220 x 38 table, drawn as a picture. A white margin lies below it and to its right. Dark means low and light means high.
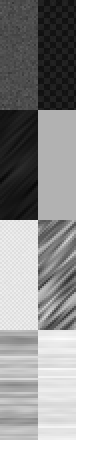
The table splits into 4 rows of 2 panels. Panel 1,1: low, fine-grained, faint in contrast. Panel 1,2: very low, checkered, faint in contrast. Panel 2,1: very low, slanting up to the right, faint in contrast. Panel 2,2: high, flat. Panel 3,1: very high, checkered, faint in contrast. Panel 3,2: middling, slanting up to the right, strong in contrast. Panel 4,1: high, streaked across. Panel 4,2: very high, streaked across, faint in contrast.
